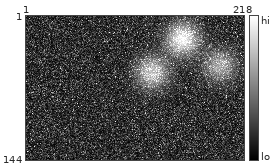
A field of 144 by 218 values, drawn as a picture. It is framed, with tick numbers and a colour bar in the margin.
There are three bumps. The values are skewed, with a long tail toward high values. No single row or column stands out from its neighbours. The ninth with the highest average is the top right.
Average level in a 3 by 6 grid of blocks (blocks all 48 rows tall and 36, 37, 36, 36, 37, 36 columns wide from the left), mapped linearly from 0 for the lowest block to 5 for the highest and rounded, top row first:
000252 | 000312 | 000000
